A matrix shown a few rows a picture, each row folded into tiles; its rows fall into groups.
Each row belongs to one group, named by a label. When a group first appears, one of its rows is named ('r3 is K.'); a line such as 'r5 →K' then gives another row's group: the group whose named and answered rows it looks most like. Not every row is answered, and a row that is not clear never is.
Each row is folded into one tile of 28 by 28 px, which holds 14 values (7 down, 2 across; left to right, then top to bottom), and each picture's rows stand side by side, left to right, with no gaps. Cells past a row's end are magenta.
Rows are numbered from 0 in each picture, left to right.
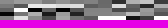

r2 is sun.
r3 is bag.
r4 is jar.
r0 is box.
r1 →sun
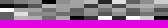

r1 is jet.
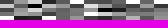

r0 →jar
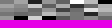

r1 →jar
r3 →jet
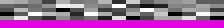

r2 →sun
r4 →jar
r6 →box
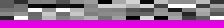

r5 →jar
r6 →sun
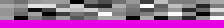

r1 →sun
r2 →jet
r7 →box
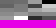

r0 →bag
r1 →jet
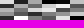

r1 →jet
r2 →jar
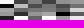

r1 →bag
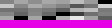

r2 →box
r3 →jet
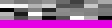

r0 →sun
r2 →bag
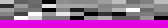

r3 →box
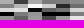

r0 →jet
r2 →box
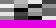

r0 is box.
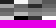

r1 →bag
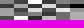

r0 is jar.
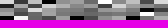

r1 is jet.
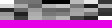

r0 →sun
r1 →jet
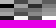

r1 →bag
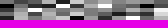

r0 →bag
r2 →jar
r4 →box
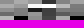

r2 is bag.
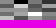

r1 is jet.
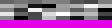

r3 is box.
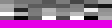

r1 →bag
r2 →bag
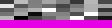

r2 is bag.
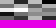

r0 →jet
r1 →jet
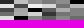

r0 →jar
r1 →sun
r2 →jet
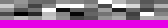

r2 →sun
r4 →sun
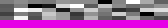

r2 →sun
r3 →jet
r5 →jet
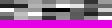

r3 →box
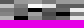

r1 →sun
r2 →box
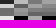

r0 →jar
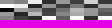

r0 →sun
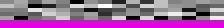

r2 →jet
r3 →sun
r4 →jar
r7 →box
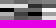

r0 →sun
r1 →box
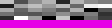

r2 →jar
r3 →sun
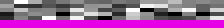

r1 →bag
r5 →sun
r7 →box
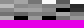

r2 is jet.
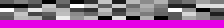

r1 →jet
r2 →jet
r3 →jar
